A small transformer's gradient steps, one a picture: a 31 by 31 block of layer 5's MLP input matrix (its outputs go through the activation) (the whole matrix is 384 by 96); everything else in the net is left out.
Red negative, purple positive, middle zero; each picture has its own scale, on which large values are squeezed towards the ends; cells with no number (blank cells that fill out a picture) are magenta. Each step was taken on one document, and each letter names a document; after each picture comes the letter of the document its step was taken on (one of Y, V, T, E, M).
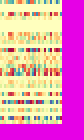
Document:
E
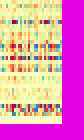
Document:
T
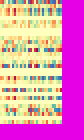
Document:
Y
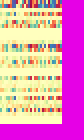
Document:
Y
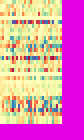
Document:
T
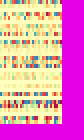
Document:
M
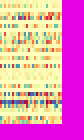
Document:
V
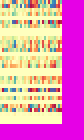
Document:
Y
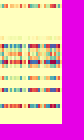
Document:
Y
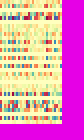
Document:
V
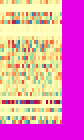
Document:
E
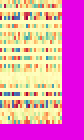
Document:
V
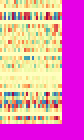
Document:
V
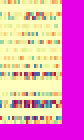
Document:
M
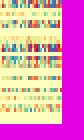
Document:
Y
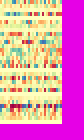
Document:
T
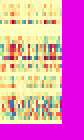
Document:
T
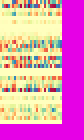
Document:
T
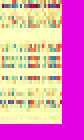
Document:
Y
